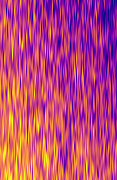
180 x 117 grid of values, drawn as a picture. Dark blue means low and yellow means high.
The ninth with the lowest average is the top right. The field climbs toward the bottom left. The bottom left is the ninth with the highest average. The halves do not mirror each other. Overall the values sit about 50% of the way up the scale.
